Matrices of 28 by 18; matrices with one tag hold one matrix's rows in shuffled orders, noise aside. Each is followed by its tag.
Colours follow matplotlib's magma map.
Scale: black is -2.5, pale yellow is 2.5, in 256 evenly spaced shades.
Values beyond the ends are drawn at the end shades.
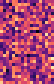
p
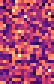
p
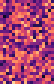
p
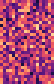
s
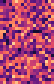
p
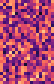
s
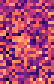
p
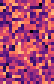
p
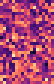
p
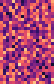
s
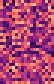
p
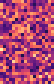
p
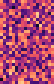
s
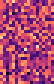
s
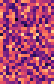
s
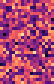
p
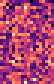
p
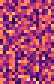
s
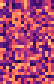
p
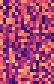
s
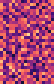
s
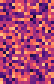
p
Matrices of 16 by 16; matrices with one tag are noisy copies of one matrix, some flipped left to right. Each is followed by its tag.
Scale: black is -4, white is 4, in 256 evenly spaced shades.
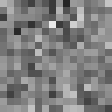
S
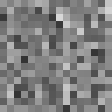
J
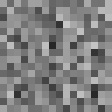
J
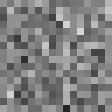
J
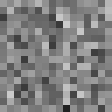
J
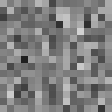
J
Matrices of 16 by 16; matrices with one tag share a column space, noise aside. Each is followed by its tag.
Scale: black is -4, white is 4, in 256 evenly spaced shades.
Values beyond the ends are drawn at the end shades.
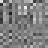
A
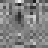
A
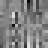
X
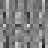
X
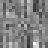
X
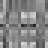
X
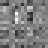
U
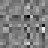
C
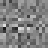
C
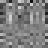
A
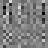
A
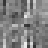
X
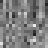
X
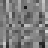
X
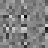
C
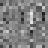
U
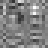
A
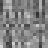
X
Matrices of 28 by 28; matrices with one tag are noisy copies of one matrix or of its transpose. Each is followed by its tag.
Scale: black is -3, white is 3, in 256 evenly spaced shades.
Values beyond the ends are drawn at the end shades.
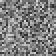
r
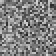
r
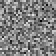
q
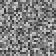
q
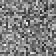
r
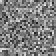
r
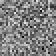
r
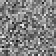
r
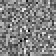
q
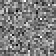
q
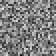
q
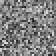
r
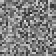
r
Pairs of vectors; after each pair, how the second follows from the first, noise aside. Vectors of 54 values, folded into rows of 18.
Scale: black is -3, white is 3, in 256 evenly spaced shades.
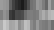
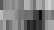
reversed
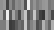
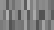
shrunk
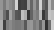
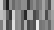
reversed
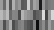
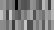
reversed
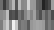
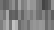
shrunk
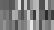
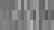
shrunk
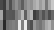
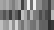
reversed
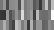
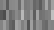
shrunk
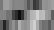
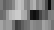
reversed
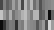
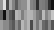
reversed
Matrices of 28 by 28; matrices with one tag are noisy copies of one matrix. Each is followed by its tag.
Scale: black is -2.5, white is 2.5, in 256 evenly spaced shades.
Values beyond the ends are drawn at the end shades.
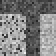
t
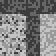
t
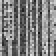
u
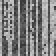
u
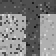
t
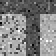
t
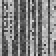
u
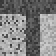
t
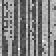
u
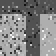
t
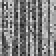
u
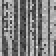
u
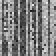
u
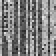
u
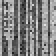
u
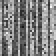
u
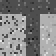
t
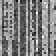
u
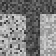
t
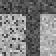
t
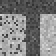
t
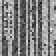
u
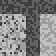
t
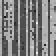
u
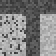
t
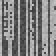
u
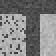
t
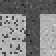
t
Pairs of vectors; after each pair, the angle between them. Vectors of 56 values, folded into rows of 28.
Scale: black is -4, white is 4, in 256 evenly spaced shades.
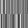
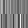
nearly parallel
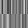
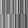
partly aligned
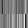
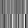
nearly parallel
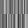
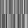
nearly parallel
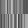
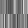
partly opposed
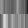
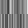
partly opposed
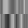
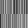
orthogonal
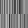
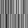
nearly opposite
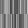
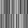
nearly opposite
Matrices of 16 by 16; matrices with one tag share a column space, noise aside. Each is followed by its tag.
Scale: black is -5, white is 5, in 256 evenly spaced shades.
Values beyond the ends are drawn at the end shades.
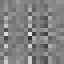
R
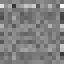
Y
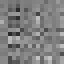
R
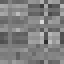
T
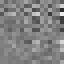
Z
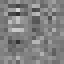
Z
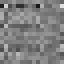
Y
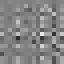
R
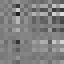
Z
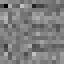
Y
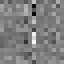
T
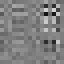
Z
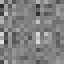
T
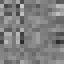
T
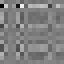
Y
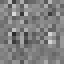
T
